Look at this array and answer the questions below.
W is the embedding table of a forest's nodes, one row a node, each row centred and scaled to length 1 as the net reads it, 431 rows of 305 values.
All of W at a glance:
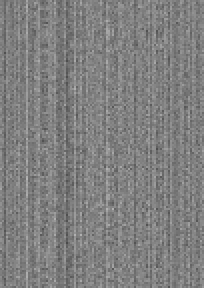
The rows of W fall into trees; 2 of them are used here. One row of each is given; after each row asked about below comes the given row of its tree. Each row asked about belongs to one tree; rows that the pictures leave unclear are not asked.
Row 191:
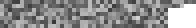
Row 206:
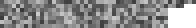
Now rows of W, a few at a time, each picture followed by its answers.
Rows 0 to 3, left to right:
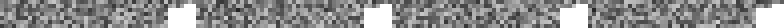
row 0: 206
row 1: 206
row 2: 191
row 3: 206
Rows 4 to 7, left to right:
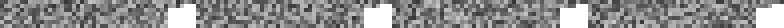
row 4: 206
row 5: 206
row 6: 206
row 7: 191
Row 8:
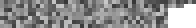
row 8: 206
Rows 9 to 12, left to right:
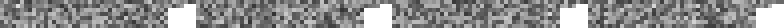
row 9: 191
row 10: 191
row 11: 206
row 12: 191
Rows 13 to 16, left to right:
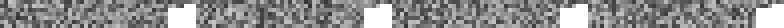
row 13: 206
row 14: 191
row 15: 206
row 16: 191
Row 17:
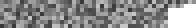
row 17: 206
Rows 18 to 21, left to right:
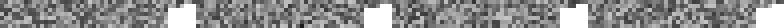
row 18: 206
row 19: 206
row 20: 206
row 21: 191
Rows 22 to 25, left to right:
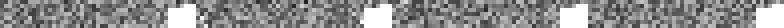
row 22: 206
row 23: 206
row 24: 206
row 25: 206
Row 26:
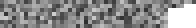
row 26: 191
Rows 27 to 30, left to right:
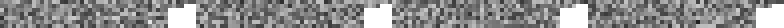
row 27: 206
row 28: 191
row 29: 191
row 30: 206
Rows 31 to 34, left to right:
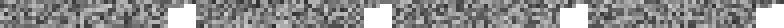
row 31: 191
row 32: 191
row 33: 206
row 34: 206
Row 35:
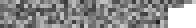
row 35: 206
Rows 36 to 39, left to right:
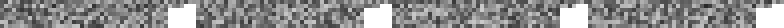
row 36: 206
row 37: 191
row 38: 191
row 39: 206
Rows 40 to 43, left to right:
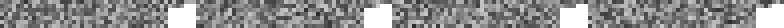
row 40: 206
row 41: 191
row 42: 191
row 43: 206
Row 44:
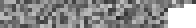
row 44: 191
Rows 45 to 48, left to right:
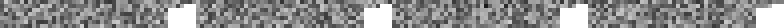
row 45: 191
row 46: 191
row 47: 191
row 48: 191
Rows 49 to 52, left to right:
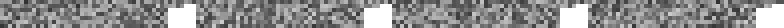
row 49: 191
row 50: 191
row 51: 191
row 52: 191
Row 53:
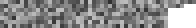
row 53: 191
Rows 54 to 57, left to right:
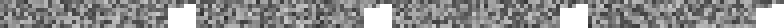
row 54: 206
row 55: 191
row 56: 191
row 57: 206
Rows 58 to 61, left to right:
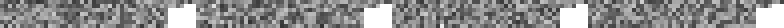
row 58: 191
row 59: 191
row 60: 191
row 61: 206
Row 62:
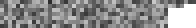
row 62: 206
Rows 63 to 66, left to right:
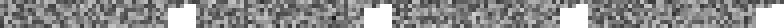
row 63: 206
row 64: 206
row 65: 191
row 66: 206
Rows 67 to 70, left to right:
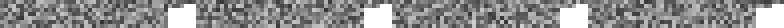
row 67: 206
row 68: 206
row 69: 191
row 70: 206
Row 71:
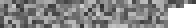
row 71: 206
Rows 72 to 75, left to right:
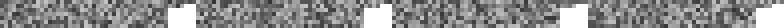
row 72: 206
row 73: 191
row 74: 206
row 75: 191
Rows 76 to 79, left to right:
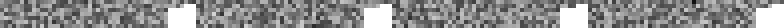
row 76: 191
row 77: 191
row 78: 206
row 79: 191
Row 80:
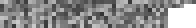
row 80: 191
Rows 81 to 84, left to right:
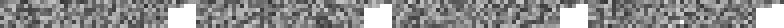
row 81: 206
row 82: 191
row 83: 206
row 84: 191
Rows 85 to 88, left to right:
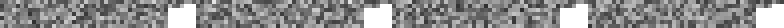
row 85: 206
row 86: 206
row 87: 206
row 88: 206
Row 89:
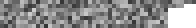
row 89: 191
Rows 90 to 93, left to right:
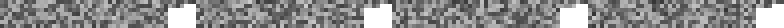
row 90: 206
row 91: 206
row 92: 191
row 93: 206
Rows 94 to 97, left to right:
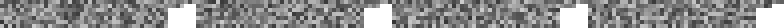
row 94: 191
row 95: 191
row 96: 191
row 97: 206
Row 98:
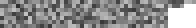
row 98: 206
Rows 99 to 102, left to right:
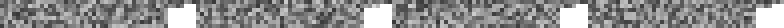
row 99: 206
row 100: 191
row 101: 191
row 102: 206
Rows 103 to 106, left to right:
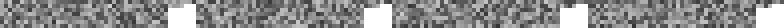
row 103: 191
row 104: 191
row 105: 206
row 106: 191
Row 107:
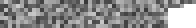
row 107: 191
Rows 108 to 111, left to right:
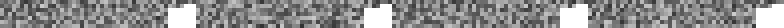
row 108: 206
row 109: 206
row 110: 206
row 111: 206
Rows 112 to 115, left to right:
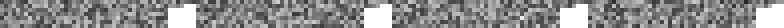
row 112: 206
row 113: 191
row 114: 206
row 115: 206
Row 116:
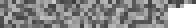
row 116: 206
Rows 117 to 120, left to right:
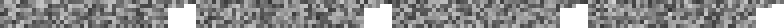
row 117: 206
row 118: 191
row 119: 206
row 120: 191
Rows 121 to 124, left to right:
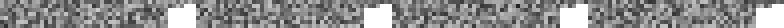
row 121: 191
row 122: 206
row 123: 206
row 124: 206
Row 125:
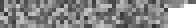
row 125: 191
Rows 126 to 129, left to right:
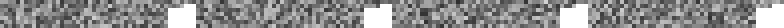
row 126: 191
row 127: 206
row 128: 206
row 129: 191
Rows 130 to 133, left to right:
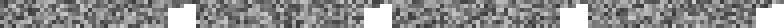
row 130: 206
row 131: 206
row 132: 206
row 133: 206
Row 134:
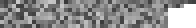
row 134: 206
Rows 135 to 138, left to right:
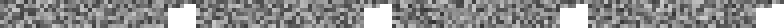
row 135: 206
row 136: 206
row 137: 206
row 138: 206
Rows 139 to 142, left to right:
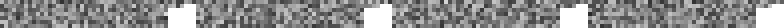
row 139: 206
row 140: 191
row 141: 206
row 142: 191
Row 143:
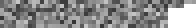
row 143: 206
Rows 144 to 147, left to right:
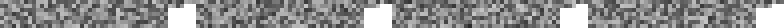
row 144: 206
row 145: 191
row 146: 191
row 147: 206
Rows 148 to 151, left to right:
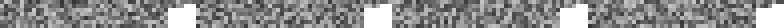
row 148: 191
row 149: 206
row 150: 191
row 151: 206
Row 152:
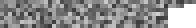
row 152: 206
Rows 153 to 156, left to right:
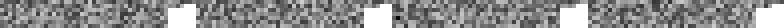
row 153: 191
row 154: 206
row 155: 206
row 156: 206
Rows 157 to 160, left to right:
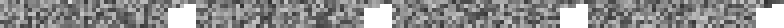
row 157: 191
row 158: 191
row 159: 206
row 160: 206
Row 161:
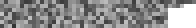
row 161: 206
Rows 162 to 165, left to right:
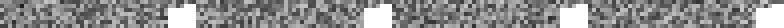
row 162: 206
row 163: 191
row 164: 206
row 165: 191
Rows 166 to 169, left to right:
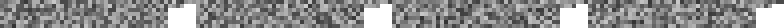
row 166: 206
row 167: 191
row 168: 191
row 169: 191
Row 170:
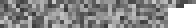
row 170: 206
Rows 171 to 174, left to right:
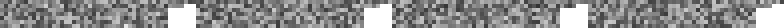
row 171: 206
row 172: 206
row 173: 206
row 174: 191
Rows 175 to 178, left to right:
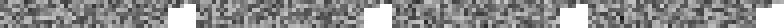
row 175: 206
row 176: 191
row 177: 206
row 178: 206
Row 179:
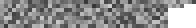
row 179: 191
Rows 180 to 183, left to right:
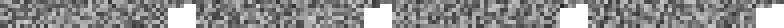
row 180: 191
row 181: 206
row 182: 191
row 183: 206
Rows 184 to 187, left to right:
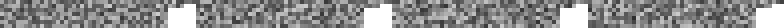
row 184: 206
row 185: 191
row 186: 206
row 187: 191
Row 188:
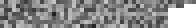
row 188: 206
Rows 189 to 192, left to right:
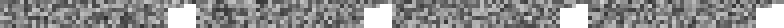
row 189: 191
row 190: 206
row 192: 206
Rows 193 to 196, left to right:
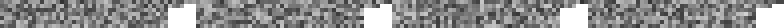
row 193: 206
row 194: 206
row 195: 191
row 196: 206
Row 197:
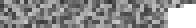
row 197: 191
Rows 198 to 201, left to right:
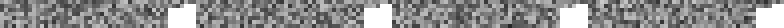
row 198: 191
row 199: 191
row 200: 191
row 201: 206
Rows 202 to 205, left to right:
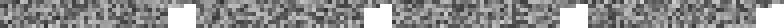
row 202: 191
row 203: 206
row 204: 191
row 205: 206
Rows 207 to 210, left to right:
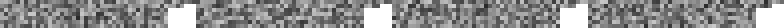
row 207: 191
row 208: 206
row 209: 206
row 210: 206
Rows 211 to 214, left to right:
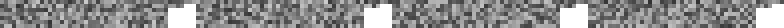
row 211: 206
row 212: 206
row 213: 206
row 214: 191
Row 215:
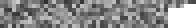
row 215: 206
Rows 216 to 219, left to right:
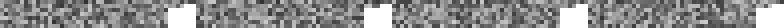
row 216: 191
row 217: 206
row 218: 191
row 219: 191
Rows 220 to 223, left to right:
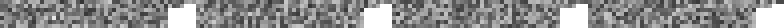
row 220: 206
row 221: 191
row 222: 191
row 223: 191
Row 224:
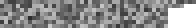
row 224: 191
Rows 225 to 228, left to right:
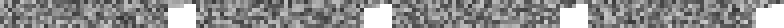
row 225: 191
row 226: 191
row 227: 206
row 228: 191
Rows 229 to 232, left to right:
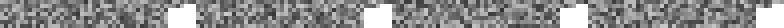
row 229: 191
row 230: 191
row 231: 191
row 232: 206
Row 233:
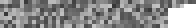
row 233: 191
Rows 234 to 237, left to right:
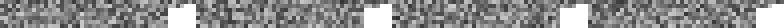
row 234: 191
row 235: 206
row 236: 206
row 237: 191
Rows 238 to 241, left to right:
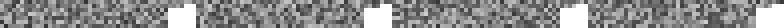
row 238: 191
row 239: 206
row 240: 191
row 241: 191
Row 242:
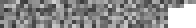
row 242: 206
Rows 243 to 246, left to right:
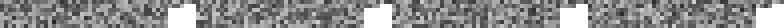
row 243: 191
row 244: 191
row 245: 206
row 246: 206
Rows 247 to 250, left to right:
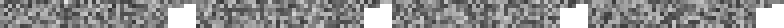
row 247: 191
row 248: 206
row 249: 206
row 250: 206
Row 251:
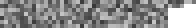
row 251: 206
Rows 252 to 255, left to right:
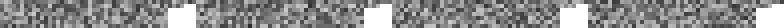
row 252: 191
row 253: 191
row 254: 191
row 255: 191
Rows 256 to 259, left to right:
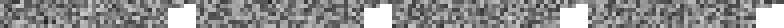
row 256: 191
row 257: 206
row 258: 206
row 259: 206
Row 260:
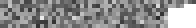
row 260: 191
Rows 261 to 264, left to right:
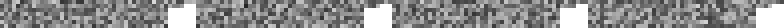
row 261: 206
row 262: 206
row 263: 206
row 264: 191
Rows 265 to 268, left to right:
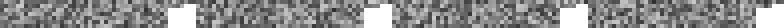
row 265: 191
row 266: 191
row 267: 191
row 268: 206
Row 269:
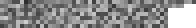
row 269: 191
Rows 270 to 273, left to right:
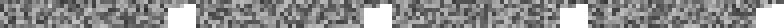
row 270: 191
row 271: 206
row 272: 206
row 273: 191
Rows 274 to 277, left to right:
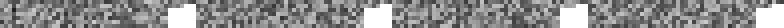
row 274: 191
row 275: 191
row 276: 191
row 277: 191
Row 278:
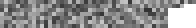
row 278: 191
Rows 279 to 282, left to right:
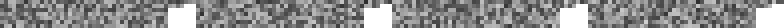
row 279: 206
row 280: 206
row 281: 191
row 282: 191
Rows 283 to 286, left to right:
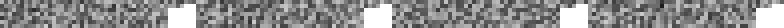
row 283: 206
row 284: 191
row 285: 206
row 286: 191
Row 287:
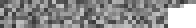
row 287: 206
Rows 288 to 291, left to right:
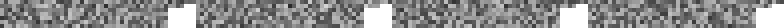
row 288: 206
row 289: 191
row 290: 206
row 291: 191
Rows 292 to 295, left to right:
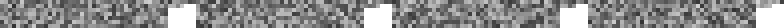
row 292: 191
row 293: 191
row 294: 206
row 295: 191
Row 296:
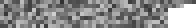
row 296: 191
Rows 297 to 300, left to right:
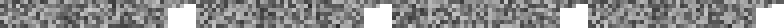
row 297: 191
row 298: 191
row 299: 206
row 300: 191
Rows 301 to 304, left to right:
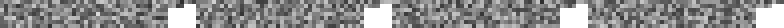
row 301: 206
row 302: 206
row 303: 206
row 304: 206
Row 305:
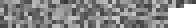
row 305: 206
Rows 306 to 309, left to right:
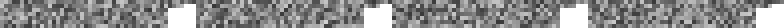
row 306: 191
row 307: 206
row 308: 206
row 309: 206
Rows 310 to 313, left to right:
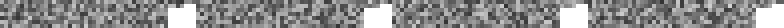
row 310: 206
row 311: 191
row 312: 191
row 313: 191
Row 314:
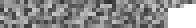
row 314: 191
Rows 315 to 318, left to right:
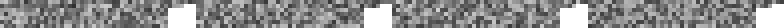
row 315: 191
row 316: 206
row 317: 191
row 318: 206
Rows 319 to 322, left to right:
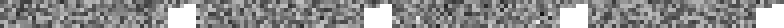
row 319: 206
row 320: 206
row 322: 206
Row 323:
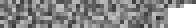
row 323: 206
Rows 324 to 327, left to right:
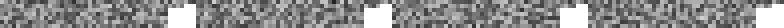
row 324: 191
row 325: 206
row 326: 206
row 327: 206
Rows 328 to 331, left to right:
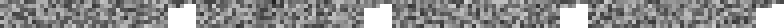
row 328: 206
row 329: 191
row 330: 206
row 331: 206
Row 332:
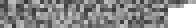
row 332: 206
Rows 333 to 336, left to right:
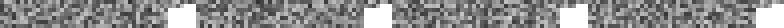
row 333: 191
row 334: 191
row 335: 206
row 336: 191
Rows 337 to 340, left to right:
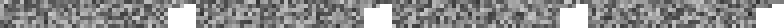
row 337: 191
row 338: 191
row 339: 191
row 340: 206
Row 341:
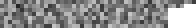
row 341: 206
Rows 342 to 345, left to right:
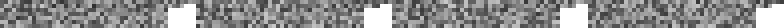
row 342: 206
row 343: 206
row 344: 206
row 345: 206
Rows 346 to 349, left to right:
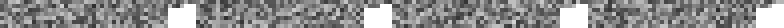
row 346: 206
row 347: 191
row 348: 191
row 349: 206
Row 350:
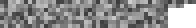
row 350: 206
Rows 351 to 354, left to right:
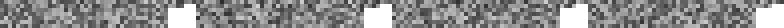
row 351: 206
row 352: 206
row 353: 206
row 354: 191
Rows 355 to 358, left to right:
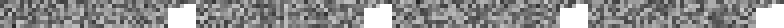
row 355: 206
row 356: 191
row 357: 206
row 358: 191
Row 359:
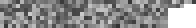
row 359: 191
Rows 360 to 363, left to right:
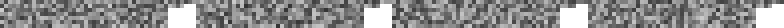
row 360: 206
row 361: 206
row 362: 206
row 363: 206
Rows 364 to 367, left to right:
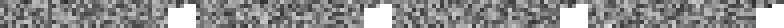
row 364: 206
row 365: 206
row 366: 206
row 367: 206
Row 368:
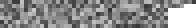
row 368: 191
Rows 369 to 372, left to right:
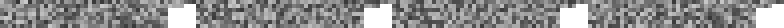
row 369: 191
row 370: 206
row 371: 206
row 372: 191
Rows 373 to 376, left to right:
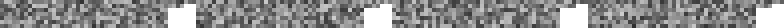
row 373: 206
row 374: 191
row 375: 191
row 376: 191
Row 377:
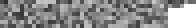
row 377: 206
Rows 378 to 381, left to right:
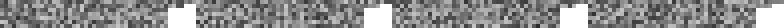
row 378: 206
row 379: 191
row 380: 191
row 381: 191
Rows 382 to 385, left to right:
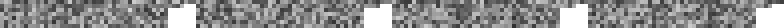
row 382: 191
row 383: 206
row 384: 191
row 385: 191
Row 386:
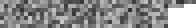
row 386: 206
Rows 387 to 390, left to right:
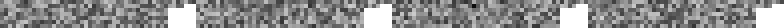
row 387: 206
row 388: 191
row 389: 191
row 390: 206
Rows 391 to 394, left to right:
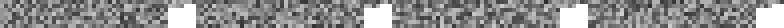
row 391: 191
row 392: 191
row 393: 191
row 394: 191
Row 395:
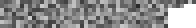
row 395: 206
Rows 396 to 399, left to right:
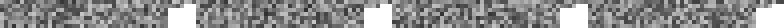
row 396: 191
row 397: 191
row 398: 191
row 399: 191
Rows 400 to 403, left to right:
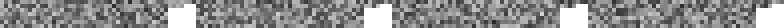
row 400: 191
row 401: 191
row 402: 206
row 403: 206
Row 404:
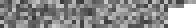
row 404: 206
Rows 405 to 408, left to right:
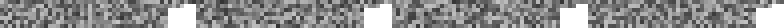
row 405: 191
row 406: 206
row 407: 206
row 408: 191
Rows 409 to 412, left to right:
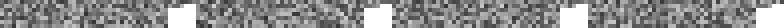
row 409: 206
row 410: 191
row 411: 206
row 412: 191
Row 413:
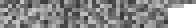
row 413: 191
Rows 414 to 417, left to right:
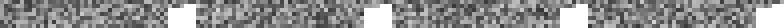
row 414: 191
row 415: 191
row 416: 191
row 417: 206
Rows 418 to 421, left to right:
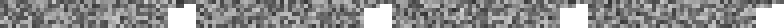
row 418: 206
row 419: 191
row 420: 206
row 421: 206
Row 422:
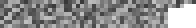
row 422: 206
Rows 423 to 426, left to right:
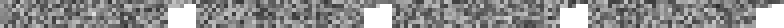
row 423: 191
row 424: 191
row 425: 206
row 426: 206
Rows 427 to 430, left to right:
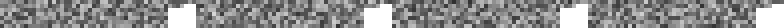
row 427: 206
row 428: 191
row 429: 206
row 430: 191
